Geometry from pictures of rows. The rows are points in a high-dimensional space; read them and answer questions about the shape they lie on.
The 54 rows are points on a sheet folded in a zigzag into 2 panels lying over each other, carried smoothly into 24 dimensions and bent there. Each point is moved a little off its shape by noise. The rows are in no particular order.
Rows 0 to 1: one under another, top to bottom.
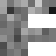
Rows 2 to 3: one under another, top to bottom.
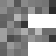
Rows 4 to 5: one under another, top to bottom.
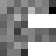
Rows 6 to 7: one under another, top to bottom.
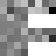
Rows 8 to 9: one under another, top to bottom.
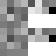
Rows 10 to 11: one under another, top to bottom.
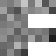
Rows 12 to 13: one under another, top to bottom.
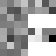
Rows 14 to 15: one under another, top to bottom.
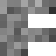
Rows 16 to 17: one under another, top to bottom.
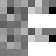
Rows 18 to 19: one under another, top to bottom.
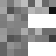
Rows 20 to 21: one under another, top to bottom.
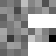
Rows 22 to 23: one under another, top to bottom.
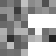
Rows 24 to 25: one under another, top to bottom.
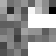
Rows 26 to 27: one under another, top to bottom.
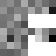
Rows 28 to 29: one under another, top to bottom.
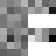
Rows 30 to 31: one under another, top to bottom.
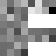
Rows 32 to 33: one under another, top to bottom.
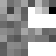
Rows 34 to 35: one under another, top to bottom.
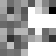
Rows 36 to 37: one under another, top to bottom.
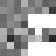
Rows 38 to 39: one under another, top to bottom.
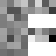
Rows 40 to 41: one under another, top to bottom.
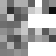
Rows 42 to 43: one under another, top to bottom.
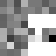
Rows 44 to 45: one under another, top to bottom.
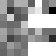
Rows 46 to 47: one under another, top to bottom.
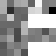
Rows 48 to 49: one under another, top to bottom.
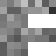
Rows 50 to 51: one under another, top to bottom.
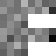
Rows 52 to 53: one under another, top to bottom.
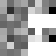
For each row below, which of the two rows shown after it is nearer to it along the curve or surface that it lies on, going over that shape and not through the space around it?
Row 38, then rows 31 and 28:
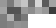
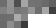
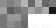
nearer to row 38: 28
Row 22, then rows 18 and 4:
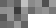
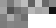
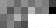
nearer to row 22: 18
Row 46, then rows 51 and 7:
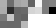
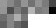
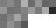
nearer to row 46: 51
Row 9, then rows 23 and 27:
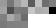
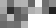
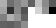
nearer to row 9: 27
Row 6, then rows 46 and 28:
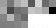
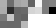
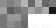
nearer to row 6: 28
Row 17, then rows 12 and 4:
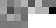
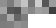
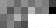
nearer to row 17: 12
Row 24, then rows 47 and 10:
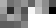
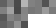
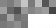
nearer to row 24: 10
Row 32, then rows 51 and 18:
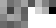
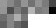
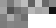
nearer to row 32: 18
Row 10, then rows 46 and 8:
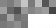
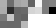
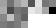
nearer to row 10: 8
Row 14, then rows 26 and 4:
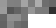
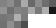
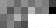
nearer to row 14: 4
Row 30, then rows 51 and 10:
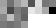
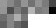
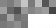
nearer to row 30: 10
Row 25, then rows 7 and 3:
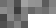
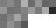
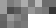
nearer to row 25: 3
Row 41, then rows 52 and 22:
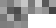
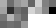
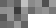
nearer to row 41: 22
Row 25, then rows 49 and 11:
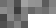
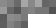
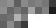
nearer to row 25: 49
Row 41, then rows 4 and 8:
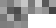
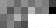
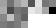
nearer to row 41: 8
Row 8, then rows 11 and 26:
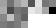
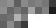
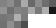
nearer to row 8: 26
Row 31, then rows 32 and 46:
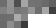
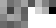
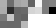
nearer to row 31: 32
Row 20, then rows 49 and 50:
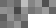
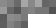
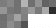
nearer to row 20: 50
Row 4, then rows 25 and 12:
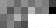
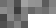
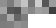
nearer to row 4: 25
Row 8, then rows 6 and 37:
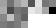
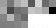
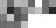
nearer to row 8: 6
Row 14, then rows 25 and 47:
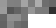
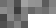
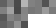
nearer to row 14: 25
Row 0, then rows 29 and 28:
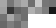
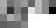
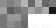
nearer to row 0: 29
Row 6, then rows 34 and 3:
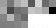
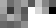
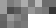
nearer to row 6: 34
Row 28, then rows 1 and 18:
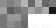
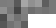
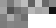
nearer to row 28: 18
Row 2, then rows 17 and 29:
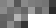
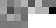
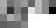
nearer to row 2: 29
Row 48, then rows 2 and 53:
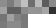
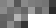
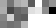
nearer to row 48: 53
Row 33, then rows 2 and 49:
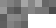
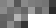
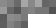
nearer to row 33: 49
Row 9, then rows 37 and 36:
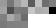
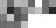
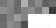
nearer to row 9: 36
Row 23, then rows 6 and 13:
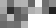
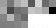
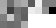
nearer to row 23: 13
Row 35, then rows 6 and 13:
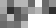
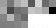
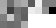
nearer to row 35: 13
